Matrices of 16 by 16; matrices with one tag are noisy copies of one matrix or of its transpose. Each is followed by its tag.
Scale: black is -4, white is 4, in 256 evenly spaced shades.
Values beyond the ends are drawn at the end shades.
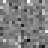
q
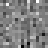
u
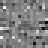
u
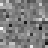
q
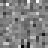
u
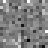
q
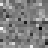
q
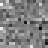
q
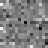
q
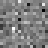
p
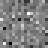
p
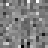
u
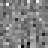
u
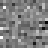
u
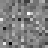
p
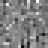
u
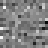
u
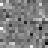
q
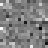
q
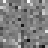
q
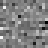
u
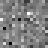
p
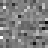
u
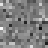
q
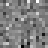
u
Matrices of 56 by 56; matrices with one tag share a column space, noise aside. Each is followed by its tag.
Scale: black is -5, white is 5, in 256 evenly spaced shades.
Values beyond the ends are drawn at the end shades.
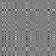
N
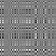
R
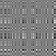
R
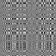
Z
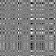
Z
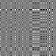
N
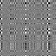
Z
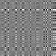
N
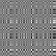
R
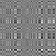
R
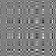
R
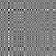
N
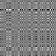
N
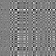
N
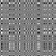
Z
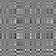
R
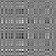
R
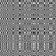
Z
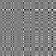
N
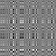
R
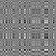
R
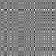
N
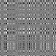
Z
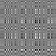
R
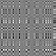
R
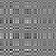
R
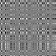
Z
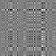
N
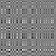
R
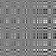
R
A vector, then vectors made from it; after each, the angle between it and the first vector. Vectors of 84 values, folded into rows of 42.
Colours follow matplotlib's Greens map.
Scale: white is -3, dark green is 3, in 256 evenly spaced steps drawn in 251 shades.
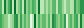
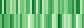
orthogonal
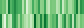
partly aligned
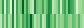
partly opposed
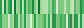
nearly parallel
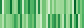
partly aligned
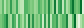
orthogonal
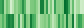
partly opposed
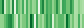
nearly opposite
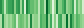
partly opposed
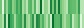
orthogonal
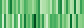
partly aligned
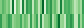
partly opposed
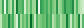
nearly opposite
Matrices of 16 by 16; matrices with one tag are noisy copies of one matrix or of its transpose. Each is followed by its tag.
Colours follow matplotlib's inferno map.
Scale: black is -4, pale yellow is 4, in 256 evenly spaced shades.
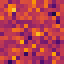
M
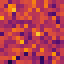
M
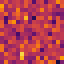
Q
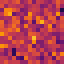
M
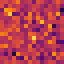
M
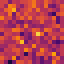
M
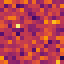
Q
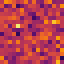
Q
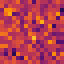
M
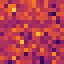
M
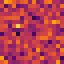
Q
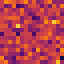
Q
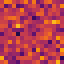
Q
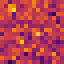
M
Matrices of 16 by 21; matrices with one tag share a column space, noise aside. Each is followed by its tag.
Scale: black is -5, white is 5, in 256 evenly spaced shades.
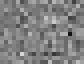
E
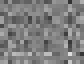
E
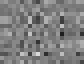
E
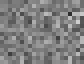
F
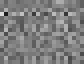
F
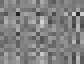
F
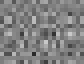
E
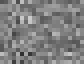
E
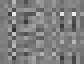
F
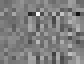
F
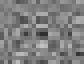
E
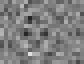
E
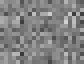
F
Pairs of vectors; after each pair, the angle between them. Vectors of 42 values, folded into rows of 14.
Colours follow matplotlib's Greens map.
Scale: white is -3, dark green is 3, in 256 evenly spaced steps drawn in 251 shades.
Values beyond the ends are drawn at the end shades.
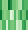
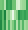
partly aligned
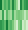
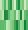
partly opposed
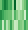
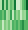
partly aligned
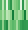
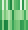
nearly parallel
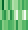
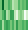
nearly parallel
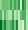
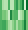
orthogonal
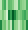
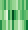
nearly parallel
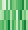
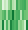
orthogonal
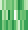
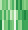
partly aligned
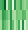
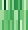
partly aligned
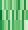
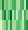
nearly opposite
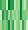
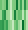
orthogonal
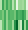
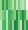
nearly parallel
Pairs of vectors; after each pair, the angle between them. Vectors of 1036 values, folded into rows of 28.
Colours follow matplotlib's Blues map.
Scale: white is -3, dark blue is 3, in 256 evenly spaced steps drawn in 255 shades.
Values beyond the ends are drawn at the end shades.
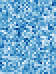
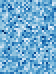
nearly opposite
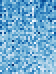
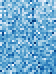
nearly opposite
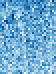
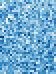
partly opposed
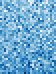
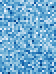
partly aligned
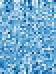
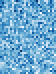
partly opposed
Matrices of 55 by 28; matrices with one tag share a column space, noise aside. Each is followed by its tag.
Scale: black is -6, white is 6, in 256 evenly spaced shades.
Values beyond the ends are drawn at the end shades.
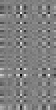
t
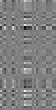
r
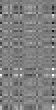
t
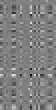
t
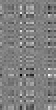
t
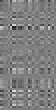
r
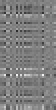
t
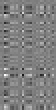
t
